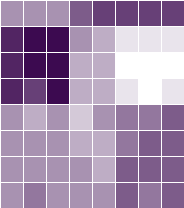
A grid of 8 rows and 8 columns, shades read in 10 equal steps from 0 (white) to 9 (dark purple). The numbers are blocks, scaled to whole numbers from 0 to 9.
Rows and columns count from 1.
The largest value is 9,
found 5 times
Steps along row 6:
same same down same up up same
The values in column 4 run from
2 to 6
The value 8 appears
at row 2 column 1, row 3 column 1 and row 4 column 1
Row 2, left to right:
8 9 9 4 3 1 1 1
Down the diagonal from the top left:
4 9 9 3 4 5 6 6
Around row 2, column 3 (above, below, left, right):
4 9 9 4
